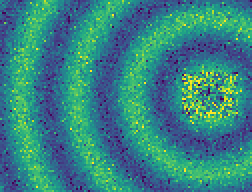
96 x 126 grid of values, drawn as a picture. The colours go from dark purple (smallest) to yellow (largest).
Rings spread out from the middle right. An odd patch, rougher than its surroundings, sits in the middle right. Values change most from cell to cell in the middle right.
